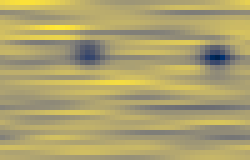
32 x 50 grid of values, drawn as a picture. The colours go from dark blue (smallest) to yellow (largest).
Ninth with the highest average: top left. Slope: none. Grain: streaks across. Mirror symmetry: none. Dips: two.
